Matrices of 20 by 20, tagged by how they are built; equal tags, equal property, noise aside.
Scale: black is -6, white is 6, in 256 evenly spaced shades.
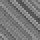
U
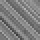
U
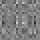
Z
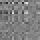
Z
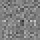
Z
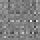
Z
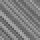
U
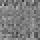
Z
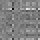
Z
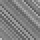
U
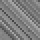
U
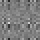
Z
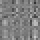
Z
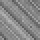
U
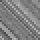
U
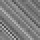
U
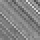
U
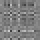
Z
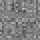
Z
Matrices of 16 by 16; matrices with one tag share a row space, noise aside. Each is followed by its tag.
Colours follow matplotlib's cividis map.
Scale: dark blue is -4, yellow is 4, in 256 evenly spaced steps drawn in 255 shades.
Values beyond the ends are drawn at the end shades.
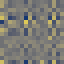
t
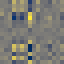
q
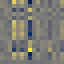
q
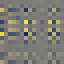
t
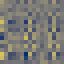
t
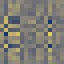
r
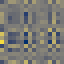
t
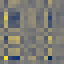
r
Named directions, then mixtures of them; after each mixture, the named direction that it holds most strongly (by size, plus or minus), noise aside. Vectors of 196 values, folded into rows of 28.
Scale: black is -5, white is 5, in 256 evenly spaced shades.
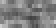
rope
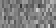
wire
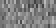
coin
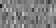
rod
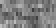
rope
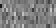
rod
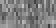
coin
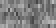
rope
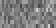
wire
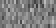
coin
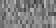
coin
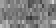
rope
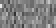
rod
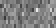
wire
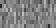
rod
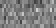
wire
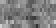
rope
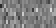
rod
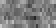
rope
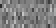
rod
